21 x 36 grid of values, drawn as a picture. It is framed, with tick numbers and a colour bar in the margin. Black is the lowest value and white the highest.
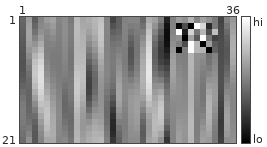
Grain: streaks running down. Ninth with the lowest average: top right. Slope: none. Roughest part: top right. Odd patch: rougher, in the top right.
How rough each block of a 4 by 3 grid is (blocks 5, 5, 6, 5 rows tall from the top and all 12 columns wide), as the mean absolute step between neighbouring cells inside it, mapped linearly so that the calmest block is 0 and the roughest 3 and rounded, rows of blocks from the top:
003 / 001 / 000 / 000
